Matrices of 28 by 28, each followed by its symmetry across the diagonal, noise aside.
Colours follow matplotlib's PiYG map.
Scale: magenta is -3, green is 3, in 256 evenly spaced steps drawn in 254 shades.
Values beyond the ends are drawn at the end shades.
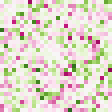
antisymmetric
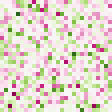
neither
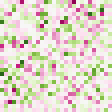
antisymmetric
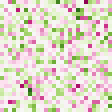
neither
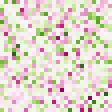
neither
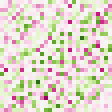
symmetric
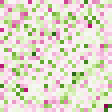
symmetric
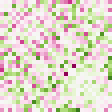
symmetric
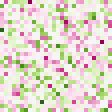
antisymmetric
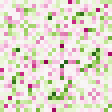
symmetric
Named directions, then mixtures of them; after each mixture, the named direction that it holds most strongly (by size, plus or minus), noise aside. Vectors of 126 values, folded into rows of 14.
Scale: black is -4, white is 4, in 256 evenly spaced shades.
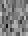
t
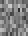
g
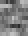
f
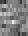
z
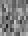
t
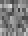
g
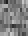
f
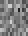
g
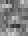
f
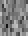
t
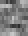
f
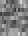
z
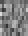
t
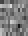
g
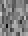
t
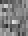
z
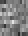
z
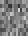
g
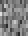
t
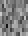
t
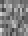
g
